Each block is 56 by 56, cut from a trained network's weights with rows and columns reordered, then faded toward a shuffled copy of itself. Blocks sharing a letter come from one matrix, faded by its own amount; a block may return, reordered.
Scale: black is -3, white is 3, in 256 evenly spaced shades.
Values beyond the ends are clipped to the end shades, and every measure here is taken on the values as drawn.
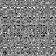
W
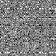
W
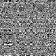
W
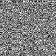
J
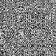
J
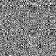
J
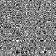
J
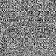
J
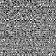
W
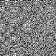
J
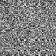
J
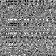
W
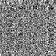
J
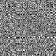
J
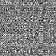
W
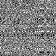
W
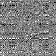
W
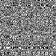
J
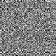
J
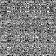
W
